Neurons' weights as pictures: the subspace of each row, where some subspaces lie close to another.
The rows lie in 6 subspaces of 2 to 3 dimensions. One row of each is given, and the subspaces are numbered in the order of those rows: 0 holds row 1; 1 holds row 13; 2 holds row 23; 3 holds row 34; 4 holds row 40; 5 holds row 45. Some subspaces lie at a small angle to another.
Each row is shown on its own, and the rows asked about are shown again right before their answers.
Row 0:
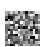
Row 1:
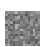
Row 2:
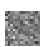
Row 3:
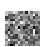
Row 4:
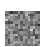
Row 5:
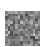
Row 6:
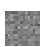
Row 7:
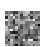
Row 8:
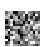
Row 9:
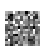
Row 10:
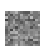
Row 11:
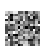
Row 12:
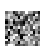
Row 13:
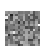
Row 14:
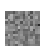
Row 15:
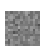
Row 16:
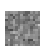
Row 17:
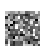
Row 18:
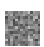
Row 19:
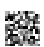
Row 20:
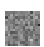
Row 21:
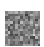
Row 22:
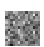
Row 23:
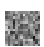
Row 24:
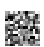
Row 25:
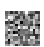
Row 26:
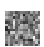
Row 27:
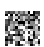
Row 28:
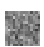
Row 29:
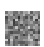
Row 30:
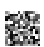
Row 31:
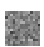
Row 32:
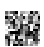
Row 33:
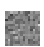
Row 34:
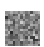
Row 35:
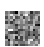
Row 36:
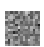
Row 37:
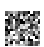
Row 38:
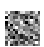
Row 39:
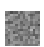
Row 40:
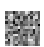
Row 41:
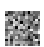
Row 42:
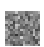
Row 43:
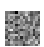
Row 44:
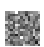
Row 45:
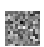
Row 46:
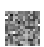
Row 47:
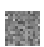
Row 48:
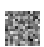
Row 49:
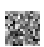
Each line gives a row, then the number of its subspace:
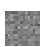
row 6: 1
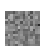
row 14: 4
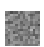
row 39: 3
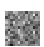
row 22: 1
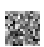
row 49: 0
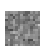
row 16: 2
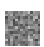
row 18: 4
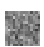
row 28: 0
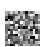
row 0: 5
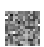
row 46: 1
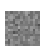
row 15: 5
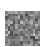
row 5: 2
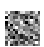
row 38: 2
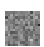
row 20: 4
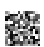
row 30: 3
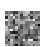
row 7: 2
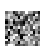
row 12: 4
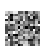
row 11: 1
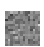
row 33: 3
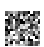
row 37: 3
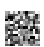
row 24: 5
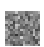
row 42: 0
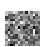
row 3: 1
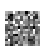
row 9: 4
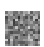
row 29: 4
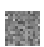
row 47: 1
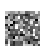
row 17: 0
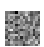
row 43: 0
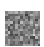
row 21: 2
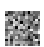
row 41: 4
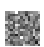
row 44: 0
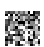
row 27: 1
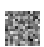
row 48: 4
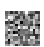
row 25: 5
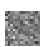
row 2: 2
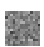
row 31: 3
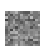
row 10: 2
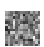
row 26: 2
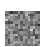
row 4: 3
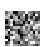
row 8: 1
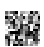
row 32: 0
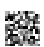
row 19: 5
